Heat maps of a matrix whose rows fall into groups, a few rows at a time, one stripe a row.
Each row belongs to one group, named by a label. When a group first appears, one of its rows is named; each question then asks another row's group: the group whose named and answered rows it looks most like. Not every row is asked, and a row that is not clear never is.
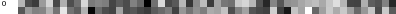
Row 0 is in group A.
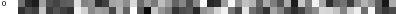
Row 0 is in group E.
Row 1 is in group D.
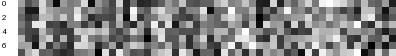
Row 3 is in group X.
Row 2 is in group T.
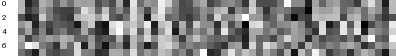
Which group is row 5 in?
T
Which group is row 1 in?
D
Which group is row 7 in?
E
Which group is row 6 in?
X
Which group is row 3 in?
E
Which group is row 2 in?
D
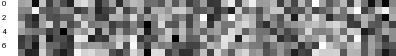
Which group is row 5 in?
E
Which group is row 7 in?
D
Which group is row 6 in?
D
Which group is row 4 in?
X
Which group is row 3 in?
A
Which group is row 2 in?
E
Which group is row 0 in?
E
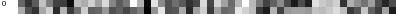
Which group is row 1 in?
A
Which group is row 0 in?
D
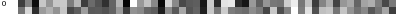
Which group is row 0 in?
T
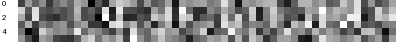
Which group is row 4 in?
T
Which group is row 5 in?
D
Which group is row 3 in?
E
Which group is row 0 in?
E
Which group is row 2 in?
X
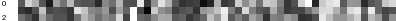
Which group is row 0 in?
X
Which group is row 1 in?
D
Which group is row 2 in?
D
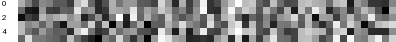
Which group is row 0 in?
E
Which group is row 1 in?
E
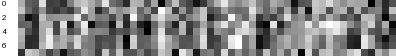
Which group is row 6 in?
T
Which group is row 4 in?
A
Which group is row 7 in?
X
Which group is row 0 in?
D
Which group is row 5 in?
T
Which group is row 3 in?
A
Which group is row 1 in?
E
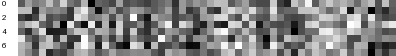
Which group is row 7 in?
E
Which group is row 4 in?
D
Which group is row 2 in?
D
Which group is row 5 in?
A
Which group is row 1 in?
E
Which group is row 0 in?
A
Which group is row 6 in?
D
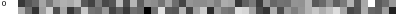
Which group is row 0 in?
T
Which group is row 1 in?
A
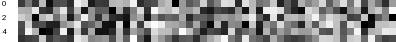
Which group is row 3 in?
X
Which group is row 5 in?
D
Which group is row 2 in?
A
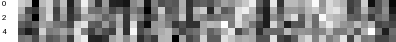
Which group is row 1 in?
A
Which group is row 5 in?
E
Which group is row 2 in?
A
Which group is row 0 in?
A
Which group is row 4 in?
T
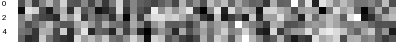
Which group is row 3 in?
D
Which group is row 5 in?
D
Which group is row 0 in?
A
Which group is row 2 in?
X
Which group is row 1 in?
X
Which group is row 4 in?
A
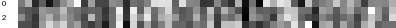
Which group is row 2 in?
T
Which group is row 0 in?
X
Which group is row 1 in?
T
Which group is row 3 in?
T
